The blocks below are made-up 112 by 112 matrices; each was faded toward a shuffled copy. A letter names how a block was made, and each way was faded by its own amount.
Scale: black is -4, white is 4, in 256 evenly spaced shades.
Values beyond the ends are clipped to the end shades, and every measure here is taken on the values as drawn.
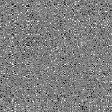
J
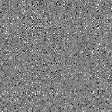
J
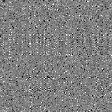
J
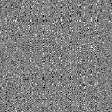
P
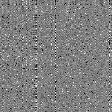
P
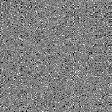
J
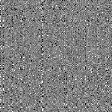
P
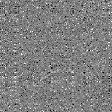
J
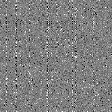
P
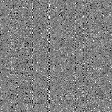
P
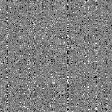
P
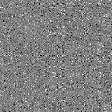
J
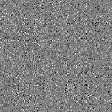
J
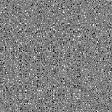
J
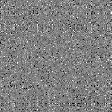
J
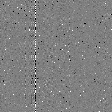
P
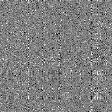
P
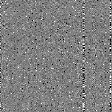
P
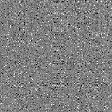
J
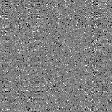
J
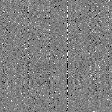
P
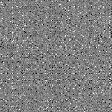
J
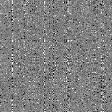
P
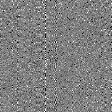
P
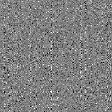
P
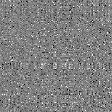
J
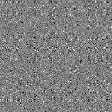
J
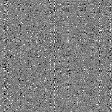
P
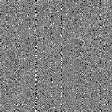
P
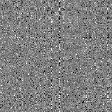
P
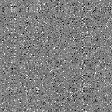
J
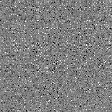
J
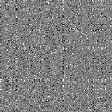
J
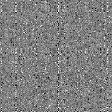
P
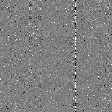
P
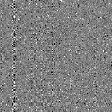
P
